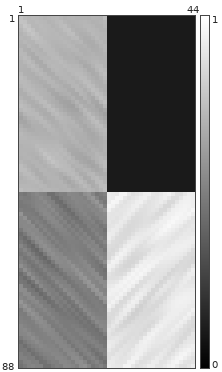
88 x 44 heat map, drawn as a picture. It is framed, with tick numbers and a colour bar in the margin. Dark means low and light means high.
It is made of 2 by 2 panels. Panel 1,1: high, slanting down to the right, faint in contrast. Panel 1,2: very low, flat. Panel 2,1: middling, slanting down to the right, faint in contrast. Panel 2,2: very high, slanting up to the right, faint in contrast.
